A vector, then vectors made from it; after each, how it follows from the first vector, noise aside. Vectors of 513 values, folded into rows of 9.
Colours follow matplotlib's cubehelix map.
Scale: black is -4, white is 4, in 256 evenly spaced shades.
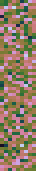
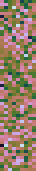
sign-scrambled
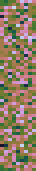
sign-scrambled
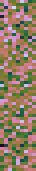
sign-scrambled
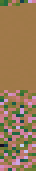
partly zeroed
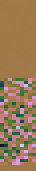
partly zeroed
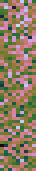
sign-scrambled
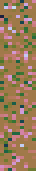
partly zeroed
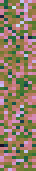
sign-scrambled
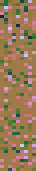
partly zeroed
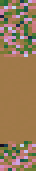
partly zeroed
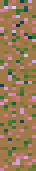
partly zeroed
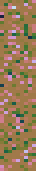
partly zeroed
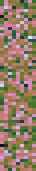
sign-scrambled
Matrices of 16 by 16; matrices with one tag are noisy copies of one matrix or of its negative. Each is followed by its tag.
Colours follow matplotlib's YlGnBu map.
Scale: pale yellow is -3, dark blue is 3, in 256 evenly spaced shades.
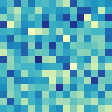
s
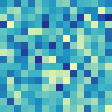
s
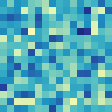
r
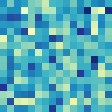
r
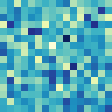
s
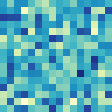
r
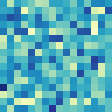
r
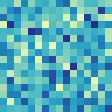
s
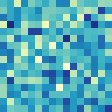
s
